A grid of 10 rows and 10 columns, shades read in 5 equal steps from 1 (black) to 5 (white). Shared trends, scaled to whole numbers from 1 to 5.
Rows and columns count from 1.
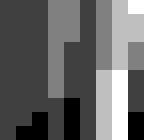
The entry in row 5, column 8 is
4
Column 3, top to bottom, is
2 2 2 2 2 2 2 2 1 1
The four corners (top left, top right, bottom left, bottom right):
2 5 2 5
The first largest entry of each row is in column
9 10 10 10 10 8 8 8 8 8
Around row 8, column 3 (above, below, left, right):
2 1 2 2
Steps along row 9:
same down up down up up up down up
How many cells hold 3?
17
